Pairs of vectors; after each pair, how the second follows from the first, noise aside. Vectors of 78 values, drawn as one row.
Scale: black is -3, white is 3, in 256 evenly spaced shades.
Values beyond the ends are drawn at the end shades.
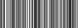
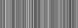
shrunk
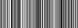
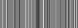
partly zeroed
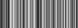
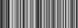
copied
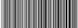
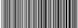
copied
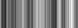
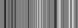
partly zeroed
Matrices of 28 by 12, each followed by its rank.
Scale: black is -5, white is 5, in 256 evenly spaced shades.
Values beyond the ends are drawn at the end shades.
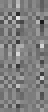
two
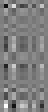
one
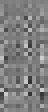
two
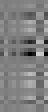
one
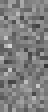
full rank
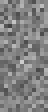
full rank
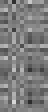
two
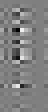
one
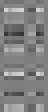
one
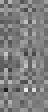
two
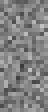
full rank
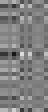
one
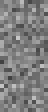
full rank
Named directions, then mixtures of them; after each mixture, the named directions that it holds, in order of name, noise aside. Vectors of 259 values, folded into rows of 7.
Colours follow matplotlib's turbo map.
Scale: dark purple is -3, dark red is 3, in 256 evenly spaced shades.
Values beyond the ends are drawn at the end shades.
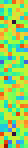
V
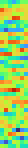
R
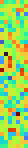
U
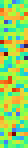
R, U, V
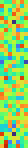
V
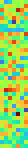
R, U, V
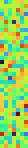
U, V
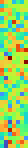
U, V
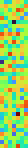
R, U, V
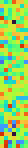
V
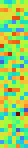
R, U, V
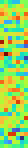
R, U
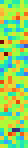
R, U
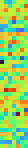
R, U, V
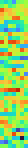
R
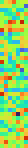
R, U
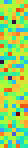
R, U, V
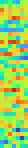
R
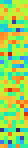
R, V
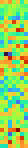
R, U, V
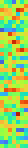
R, U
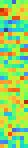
R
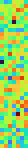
R, U, V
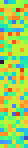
R, U, V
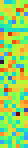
R, U, V
